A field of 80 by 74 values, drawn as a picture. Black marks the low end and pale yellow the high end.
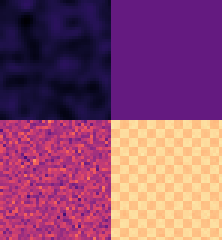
It is made of 2 by 2 panels. Panel 1,1: very low, blotchy, faint in contrast. Panel 1,2: low, flat. Panel 2,1: middling, fine-grained. Panel 2,2: very high, checkered, faint in contrast.
